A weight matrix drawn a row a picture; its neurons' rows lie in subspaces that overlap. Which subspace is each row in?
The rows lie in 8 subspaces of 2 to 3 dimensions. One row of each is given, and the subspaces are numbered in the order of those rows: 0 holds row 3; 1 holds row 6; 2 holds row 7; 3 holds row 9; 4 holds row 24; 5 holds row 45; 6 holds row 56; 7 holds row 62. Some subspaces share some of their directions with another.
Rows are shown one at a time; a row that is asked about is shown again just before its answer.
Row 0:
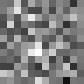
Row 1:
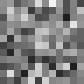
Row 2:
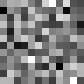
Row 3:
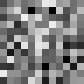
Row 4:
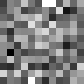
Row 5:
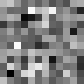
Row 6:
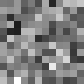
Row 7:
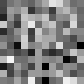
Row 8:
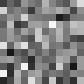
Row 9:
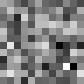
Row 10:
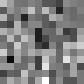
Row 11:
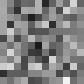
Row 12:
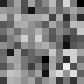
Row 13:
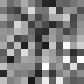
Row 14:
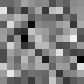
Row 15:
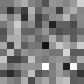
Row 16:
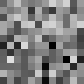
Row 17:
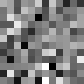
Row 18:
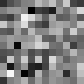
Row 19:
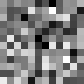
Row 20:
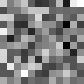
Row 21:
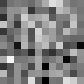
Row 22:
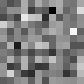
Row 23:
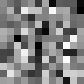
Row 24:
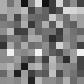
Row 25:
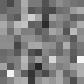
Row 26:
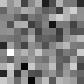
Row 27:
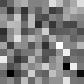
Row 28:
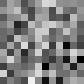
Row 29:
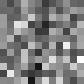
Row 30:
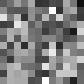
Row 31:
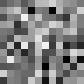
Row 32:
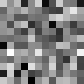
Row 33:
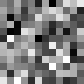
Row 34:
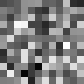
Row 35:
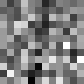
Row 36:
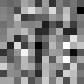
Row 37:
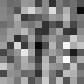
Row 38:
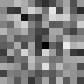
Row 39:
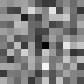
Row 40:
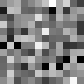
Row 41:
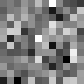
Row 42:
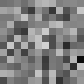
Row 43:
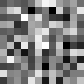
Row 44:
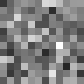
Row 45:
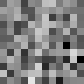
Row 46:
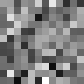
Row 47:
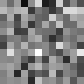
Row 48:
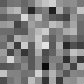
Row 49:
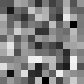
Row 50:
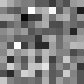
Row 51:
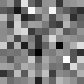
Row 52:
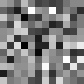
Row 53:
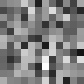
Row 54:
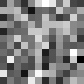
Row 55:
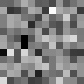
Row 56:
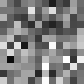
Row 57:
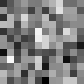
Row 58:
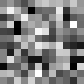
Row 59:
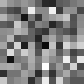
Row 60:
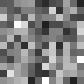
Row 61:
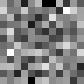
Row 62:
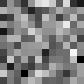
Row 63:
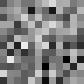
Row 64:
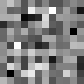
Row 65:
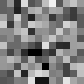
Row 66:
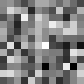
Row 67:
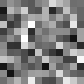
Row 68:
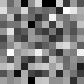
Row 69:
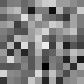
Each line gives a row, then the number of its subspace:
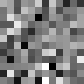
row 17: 1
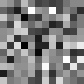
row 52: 0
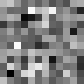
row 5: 7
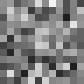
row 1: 1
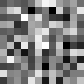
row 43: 6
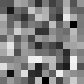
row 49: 1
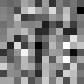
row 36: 3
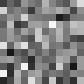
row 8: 4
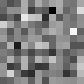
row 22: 5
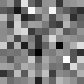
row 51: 0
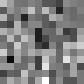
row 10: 2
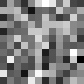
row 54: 7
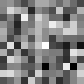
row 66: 3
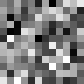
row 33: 1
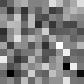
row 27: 3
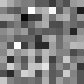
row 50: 7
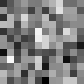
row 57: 2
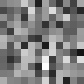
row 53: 0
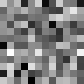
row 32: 4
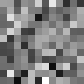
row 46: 1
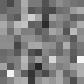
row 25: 7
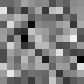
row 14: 2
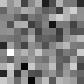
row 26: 4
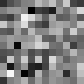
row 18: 7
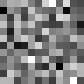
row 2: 4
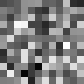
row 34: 7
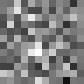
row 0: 0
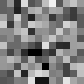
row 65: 0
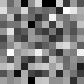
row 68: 4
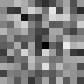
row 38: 6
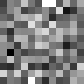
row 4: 0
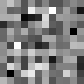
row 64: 5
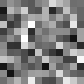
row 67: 2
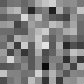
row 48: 6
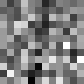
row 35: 5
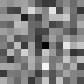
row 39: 6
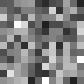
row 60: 5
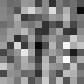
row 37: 3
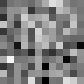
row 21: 2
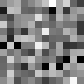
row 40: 4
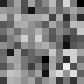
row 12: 5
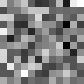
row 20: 7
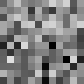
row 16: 6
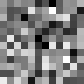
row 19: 1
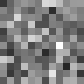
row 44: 3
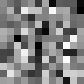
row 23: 3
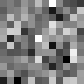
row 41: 1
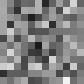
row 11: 0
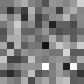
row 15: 3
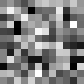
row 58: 1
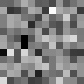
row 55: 2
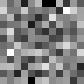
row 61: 4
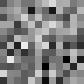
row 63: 6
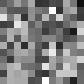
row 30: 5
